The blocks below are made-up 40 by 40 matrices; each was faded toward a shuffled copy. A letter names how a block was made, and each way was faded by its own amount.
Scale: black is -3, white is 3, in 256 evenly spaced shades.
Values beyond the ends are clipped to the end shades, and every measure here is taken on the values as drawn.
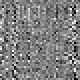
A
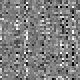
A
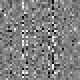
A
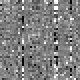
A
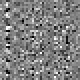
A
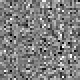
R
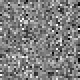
R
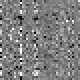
A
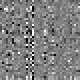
A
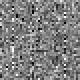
R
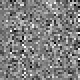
R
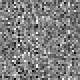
R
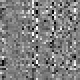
A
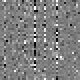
A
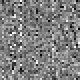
R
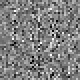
R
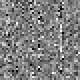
R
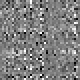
A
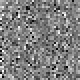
R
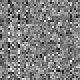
R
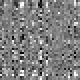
A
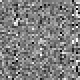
R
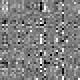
A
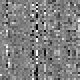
A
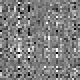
A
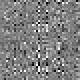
A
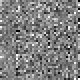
R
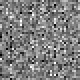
R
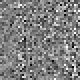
R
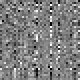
A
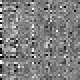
A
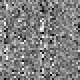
R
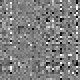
A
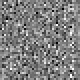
R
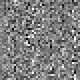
R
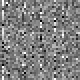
R
